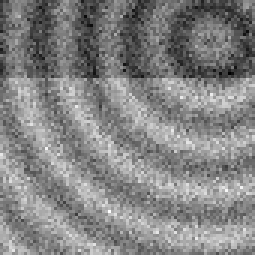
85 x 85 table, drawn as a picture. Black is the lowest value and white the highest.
Seam: horizontal, 30% of the way down, the bottom part higher. Histogram: bell-shaped. Rings: centred on the top right. Ninth with the lowest average: top right.
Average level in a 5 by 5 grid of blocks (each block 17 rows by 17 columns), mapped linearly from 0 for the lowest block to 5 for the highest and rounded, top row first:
00000 | 22232 | 55555 | 55555 | 55555
